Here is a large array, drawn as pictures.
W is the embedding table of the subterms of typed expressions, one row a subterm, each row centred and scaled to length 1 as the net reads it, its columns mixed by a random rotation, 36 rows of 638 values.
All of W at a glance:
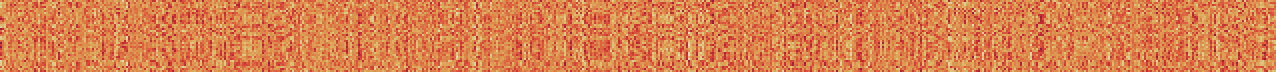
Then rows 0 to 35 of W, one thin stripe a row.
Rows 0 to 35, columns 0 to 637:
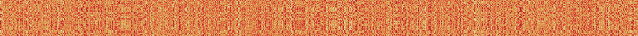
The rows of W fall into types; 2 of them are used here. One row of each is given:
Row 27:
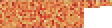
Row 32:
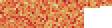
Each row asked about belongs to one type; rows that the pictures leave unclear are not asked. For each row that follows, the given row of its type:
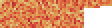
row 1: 32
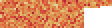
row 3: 32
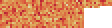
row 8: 27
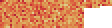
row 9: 27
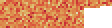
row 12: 32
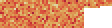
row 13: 32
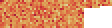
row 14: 27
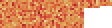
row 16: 27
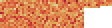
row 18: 32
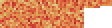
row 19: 32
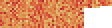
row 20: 27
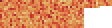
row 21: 27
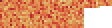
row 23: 27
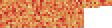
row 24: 27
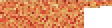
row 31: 32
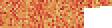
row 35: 27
